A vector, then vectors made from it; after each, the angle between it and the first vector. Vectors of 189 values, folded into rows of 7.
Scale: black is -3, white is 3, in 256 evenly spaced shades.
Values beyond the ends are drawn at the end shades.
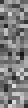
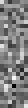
nearly opposite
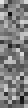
partly opposed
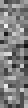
partly opposed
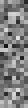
orthogonal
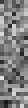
orthogonal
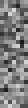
partly aligned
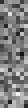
nearly parallel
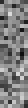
nearly parallel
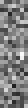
nearly opposite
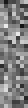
partly opposed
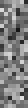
orthogonal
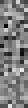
partly aligned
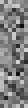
partly opposed
